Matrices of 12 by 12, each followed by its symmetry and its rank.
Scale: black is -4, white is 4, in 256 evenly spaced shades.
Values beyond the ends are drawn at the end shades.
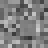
antisymmetric, full rank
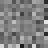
antisymmetric, rank two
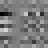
neither, rank two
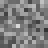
neither, full rank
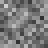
symmetric, full rank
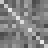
symmetric, full rank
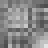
symmetric, rank two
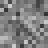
antisymmetric, full rank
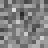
neither, full rank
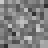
symmetric, full rank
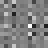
neither, rank two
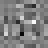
antisymmetric, rank two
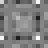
symmetric, rank two
